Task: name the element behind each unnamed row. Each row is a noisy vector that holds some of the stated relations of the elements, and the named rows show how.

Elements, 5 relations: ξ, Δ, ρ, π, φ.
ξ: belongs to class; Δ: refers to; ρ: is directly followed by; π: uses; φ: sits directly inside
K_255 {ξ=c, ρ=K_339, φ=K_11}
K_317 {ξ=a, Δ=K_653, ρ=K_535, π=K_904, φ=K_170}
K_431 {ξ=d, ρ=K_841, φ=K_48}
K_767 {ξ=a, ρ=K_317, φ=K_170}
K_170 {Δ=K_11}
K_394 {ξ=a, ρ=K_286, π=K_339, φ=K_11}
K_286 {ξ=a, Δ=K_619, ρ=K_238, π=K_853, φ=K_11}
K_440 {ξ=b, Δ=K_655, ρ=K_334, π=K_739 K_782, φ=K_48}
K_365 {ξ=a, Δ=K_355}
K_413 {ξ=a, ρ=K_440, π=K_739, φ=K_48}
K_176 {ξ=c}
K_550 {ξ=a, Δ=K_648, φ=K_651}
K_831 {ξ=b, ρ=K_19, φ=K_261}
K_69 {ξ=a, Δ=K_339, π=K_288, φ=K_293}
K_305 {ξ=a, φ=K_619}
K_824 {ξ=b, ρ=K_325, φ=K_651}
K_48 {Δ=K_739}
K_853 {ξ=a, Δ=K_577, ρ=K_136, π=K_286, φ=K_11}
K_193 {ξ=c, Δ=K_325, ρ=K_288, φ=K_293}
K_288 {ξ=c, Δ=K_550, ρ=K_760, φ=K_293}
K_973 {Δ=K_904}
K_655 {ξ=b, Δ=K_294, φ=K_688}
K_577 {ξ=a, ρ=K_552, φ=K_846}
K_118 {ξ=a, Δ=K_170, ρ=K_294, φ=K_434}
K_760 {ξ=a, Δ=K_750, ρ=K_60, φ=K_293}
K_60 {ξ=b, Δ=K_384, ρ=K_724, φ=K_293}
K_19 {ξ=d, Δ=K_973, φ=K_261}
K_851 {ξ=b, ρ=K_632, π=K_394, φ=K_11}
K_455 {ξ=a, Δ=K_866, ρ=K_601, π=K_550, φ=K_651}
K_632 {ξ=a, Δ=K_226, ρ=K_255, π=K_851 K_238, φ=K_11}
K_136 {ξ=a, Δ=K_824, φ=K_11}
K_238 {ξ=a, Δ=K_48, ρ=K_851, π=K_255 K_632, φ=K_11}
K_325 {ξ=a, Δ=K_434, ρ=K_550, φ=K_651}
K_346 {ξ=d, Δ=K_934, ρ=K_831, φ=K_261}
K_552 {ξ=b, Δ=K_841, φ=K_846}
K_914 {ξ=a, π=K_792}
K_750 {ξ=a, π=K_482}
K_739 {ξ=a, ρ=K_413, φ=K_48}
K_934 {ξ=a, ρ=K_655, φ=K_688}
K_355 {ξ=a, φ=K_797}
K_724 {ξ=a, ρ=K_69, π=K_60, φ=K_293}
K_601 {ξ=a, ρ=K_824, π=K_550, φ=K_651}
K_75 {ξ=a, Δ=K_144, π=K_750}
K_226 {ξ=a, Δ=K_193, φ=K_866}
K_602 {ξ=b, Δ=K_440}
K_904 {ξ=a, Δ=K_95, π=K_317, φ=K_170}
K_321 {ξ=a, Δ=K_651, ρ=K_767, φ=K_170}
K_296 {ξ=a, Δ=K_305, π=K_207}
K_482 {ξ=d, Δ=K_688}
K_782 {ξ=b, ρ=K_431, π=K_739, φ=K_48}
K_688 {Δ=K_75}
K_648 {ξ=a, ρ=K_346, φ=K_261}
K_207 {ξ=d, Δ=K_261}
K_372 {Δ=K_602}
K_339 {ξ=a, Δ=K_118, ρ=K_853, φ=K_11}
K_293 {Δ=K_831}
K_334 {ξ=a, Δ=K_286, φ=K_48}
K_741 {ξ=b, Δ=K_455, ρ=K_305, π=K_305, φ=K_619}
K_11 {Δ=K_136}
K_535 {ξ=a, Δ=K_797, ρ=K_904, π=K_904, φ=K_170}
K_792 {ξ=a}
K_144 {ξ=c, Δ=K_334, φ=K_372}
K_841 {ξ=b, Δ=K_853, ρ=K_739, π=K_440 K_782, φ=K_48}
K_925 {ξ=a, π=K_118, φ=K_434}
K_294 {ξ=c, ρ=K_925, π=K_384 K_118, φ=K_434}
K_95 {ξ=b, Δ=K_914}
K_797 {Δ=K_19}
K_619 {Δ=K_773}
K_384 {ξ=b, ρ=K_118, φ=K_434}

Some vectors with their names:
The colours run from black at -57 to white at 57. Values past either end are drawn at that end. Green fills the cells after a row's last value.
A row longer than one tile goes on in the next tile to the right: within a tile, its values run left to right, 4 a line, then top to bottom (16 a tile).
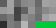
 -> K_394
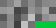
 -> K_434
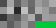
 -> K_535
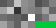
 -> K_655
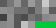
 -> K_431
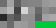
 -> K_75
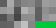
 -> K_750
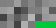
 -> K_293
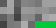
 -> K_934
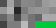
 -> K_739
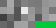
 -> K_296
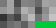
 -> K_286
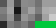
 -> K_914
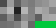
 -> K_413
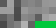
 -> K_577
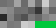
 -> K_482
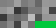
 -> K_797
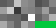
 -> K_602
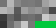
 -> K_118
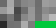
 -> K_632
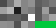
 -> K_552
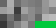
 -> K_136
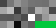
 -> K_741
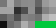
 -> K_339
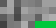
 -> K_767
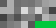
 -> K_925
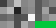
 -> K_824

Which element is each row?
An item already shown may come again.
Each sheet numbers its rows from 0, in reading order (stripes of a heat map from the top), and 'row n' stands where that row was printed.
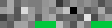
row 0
K_296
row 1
K_841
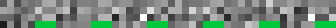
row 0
K_305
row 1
K_334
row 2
K_294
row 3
K_925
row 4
K_207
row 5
K_193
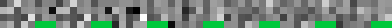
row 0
K_384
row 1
K_384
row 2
K_255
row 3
K_792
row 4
K_431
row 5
K_431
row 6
K_550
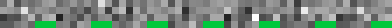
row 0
K_69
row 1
K_19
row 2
K_317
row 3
K_739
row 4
K_288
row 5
K_601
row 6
K_69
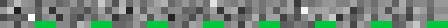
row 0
K_95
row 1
K_346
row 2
K_904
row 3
K_19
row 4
K_688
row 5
K_455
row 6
K_619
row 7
K_750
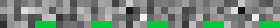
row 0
K_724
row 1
K_286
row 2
K_851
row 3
K_434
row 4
K_440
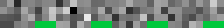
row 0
K_853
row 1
K_782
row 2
K_973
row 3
K_346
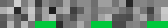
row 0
K_60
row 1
K_238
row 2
K_853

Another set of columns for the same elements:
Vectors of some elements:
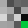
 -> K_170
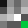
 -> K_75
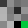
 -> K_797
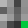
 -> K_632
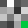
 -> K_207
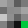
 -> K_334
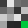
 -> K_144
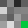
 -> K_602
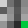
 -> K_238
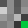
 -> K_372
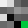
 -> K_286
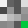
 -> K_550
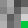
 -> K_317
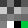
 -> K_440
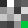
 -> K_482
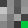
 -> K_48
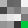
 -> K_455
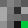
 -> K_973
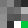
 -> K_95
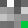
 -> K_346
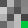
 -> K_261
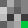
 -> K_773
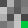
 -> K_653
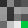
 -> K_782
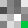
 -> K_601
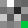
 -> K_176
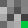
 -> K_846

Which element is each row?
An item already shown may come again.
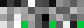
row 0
K_741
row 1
K_118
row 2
K_413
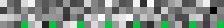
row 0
K_550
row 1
K_136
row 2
K_782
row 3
K_601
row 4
K_455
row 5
K_482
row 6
K_925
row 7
K_255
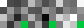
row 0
K_339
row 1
K_739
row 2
K_601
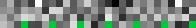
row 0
K_535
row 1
K_482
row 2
K_434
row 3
K_904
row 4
K_841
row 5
K_296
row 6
K_144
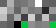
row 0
K_619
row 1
K_176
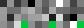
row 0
K_552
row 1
K_688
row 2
K_792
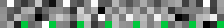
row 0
K_294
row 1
K_384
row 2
K_19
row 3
K_288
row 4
K_69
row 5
K_69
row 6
K_853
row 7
K_193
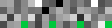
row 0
K_750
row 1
K_255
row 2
K_688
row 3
K_431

